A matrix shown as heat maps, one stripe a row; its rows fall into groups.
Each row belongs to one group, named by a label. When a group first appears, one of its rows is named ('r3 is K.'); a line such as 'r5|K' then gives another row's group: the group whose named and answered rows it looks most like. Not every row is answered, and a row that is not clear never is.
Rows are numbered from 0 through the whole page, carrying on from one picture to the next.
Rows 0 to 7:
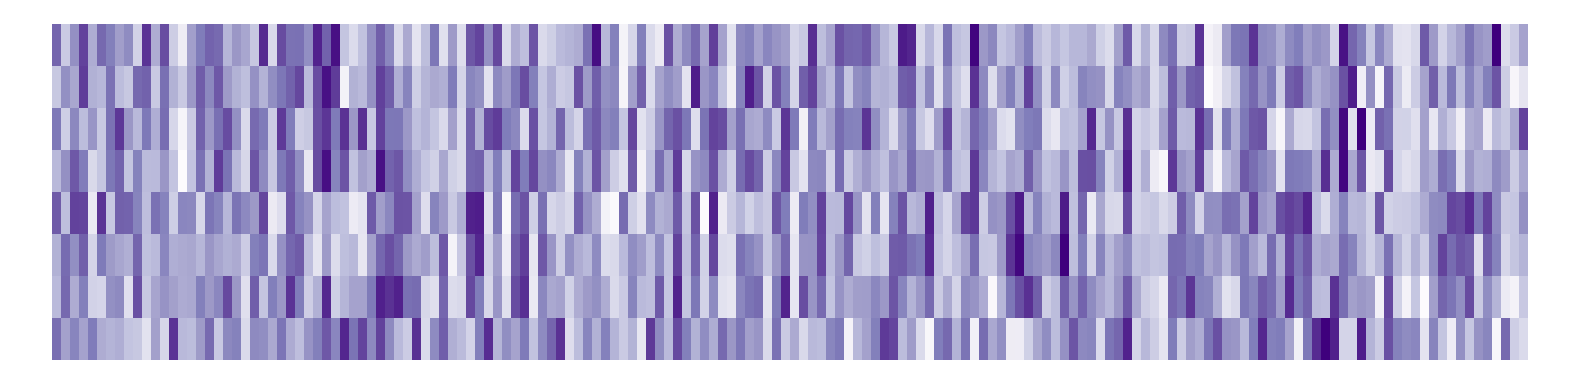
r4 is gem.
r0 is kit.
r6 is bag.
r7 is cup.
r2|kit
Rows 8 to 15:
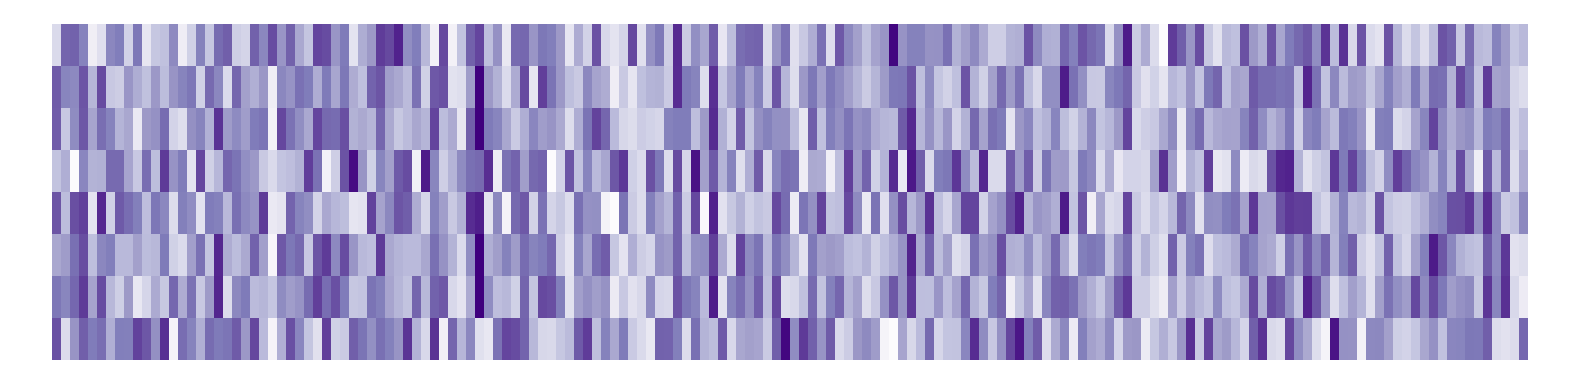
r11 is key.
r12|gem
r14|cup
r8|bag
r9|cup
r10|kit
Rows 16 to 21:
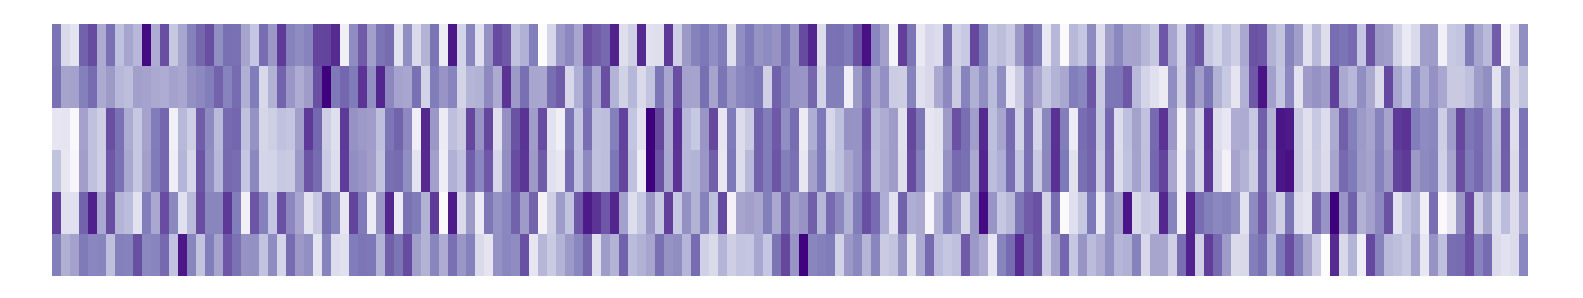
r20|kit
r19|key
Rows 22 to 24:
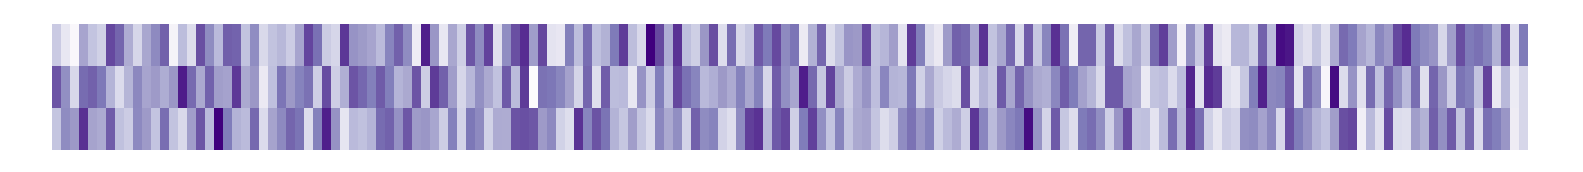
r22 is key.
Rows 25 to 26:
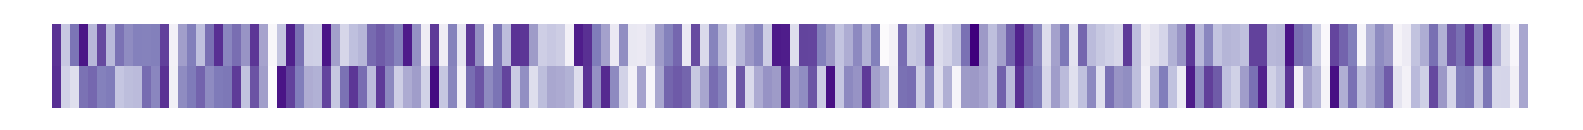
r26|kit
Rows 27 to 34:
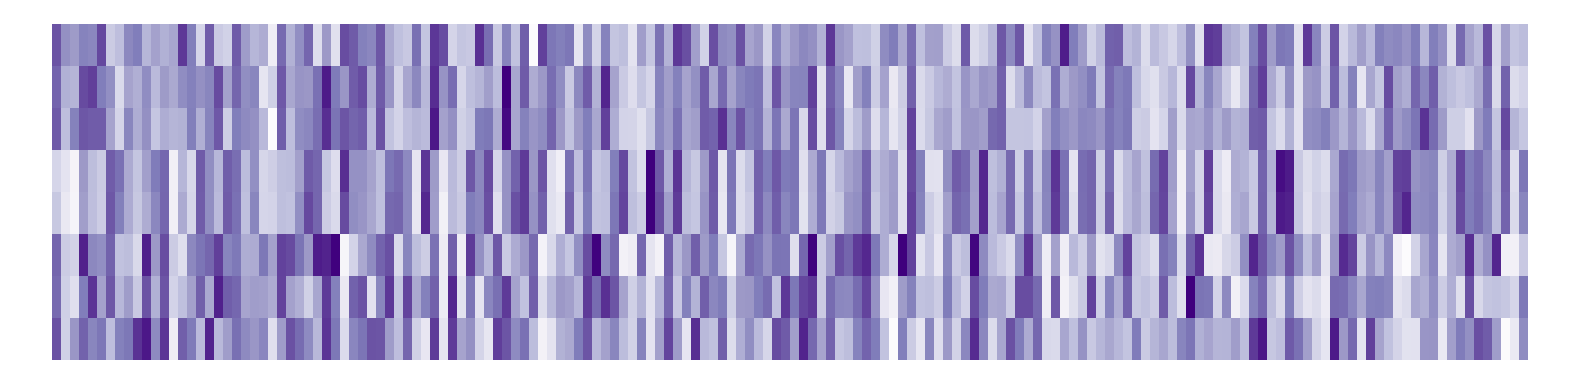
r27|cup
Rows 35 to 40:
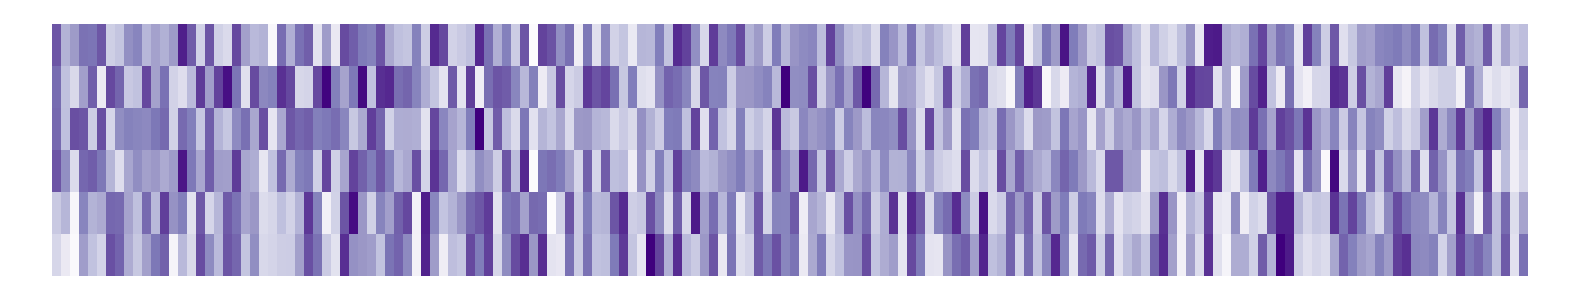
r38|cup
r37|gem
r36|kit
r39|key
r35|cup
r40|key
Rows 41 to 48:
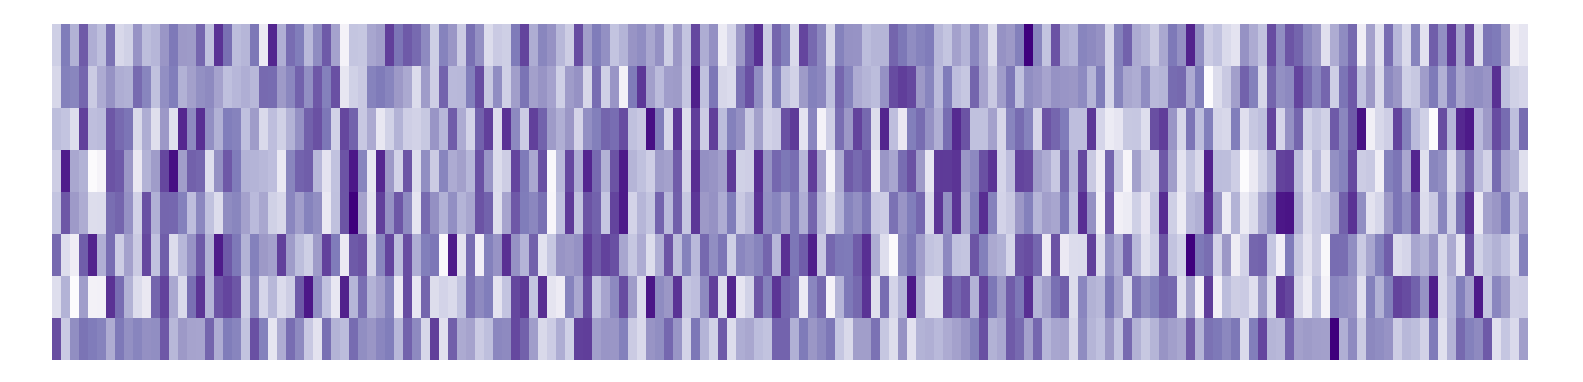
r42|bag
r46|kit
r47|key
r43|key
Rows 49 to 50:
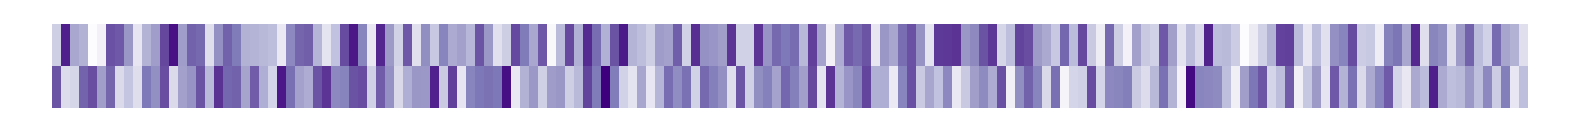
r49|key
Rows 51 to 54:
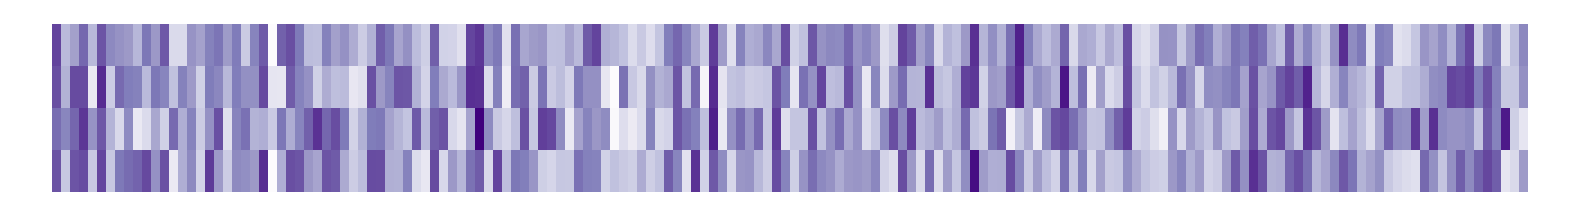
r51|kit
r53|cup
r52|gem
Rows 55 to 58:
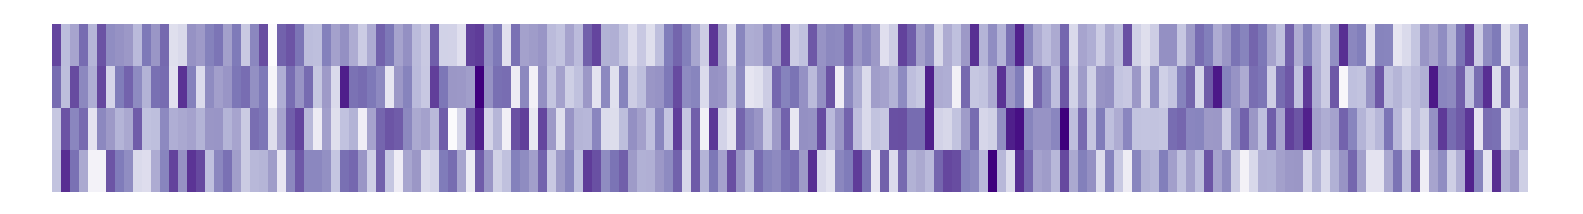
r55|kit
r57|bag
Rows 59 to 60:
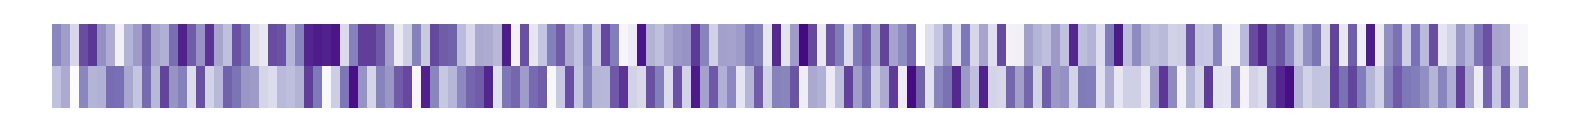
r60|key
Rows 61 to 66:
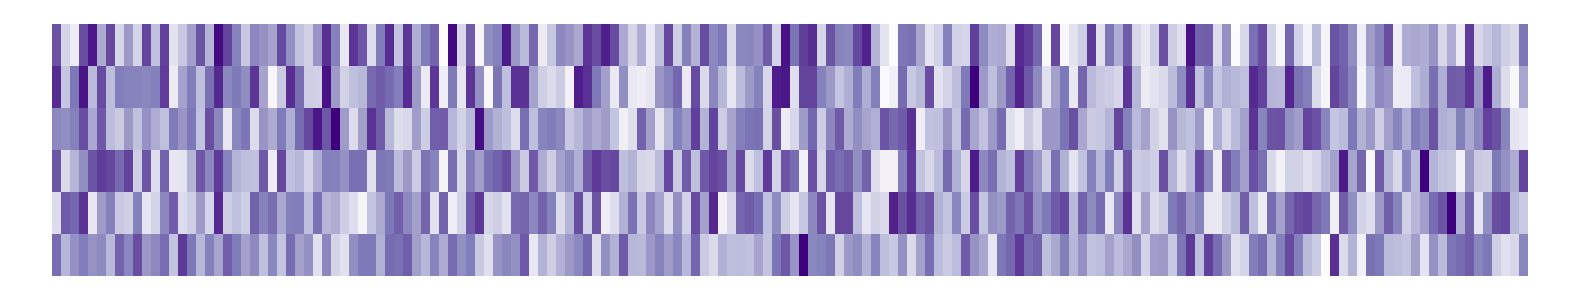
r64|kit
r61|kit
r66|gem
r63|cup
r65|bag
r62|gem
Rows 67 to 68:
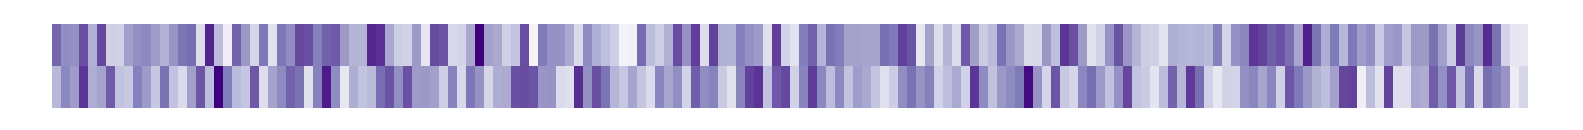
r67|cup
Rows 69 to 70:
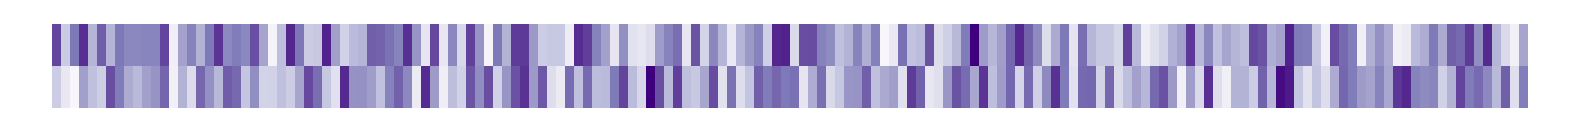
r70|key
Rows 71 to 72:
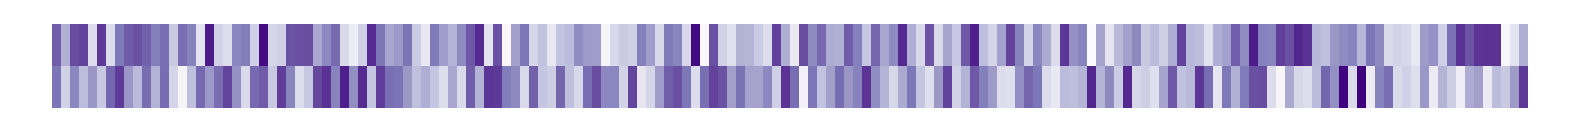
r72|kit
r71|gem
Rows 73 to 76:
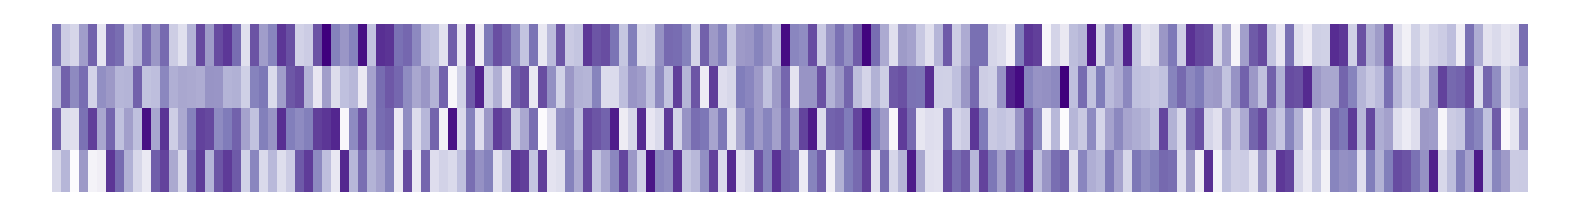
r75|kit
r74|bag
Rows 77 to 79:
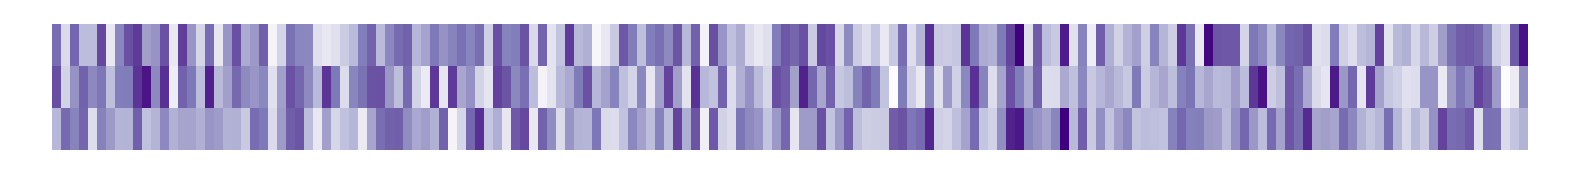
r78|gem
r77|gem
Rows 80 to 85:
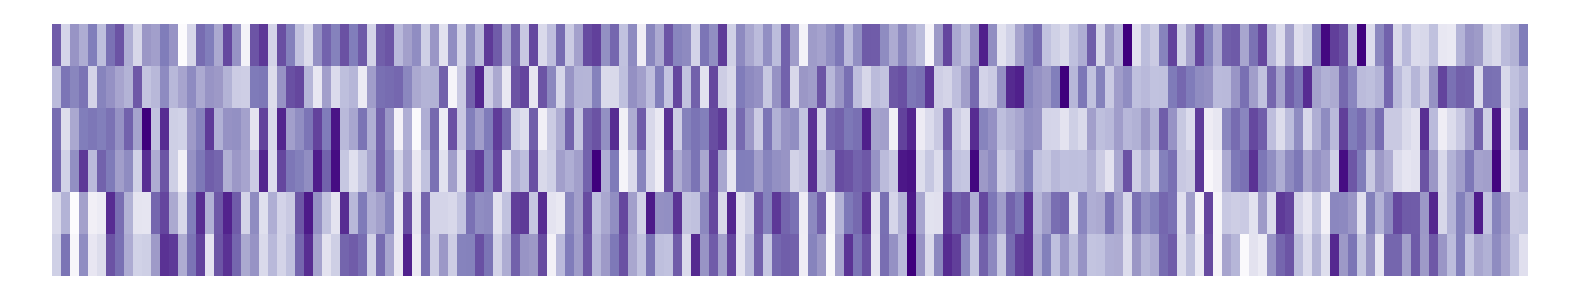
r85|key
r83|kit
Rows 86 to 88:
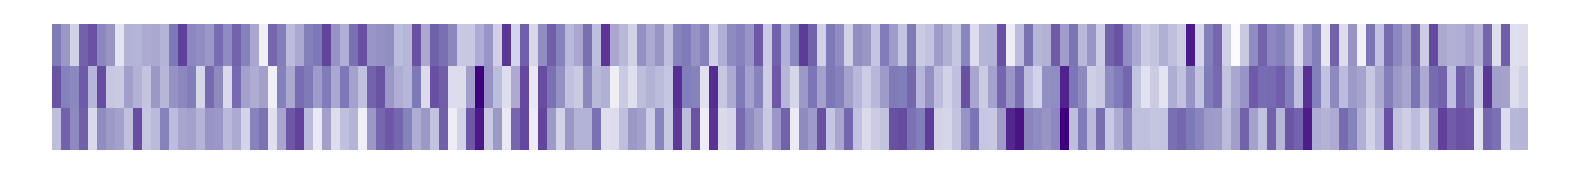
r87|cup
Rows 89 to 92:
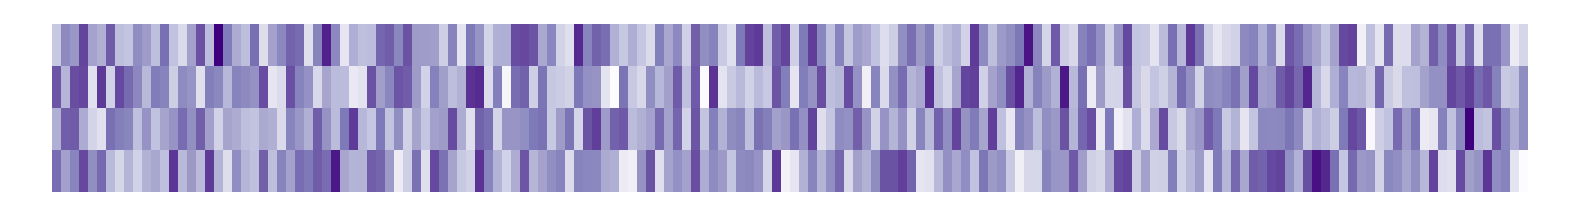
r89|bag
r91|key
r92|cup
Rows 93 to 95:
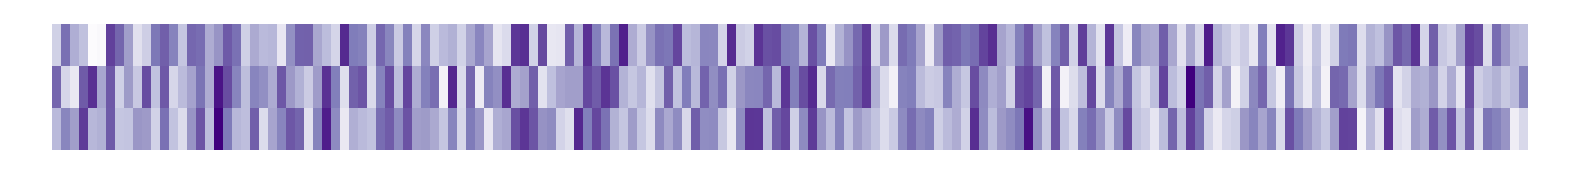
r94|kit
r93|key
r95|bag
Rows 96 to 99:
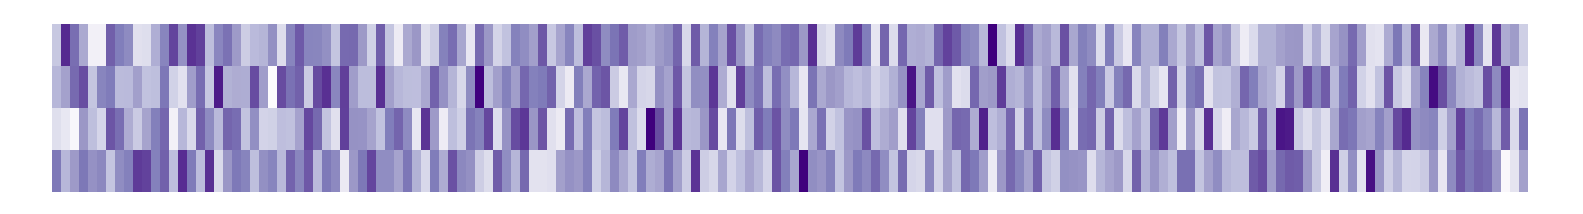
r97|bag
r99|gem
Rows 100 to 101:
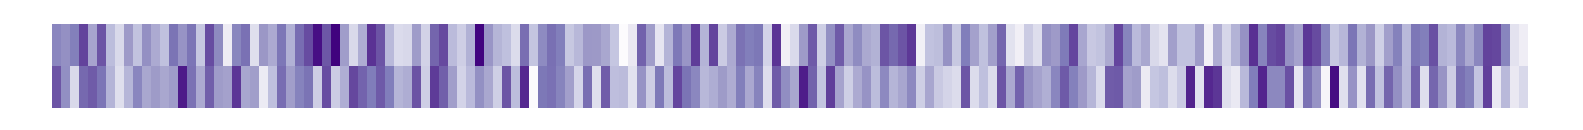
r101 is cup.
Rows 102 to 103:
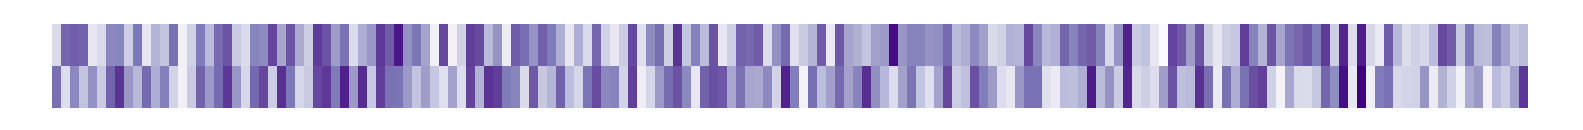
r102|bag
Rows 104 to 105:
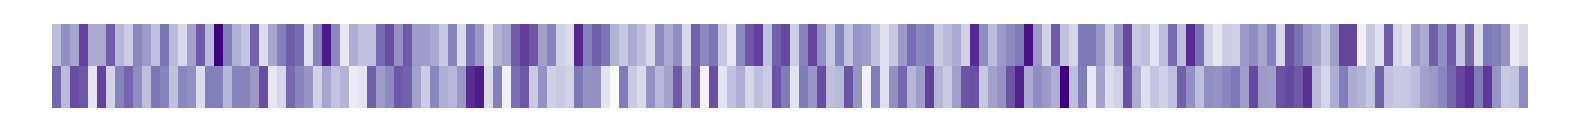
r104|bag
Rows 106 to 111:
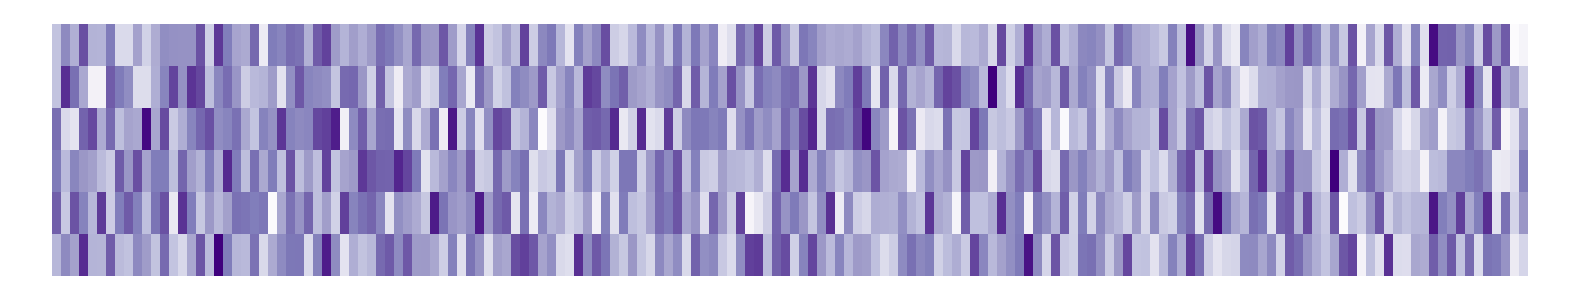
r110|gem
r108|kit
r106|bag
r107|key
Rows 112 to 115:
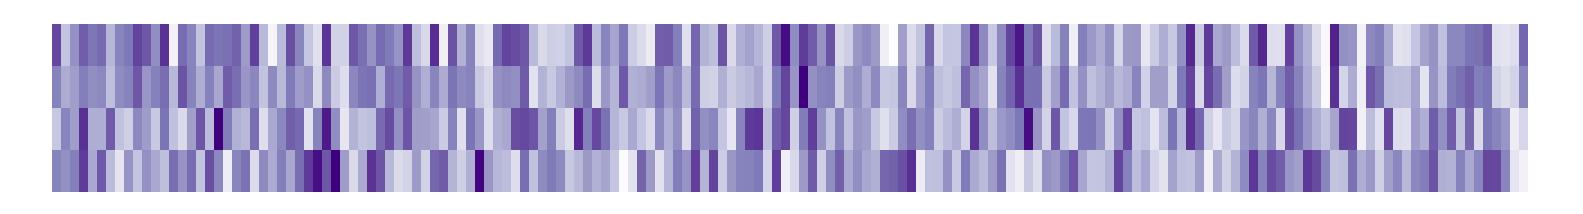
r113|gem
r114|bag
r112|gem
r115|cup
